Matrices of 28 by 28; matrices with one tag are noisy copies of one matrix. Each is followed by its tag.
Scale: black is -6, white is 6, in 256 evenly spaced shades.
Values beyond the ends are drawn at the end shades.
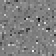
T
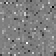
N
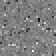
T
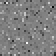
N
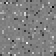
N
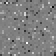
N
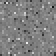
N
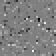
T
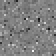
T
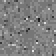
T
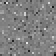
N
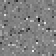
T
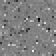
T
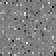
N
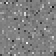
N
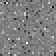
N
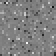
N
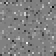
N
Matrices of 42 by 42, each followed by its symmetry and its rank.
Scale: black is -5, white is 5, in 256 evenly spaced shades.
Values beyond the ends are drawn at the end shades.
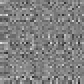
neither, rank five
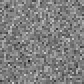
neither, full rank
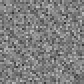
symmetric, full rank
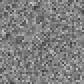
symmetric, full rank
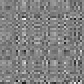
neither, rank three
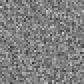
antisymmetric, full rank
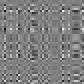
neither, rank two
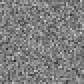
neither, full rank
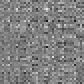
neither, rank five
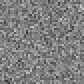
antisymmetric, full rank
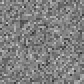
symmetric, full rank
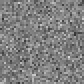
antisymmetric, full rank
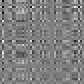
neither, rank two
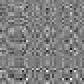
neither, rank three
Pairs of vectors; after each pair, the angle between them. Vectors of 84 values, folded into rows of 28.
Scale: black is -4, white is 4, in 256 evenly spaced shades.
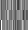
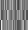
nearly parallel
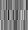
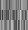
partly aligned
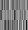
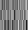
nearly parallel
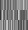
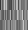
orthogonal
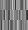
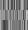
partly opposed
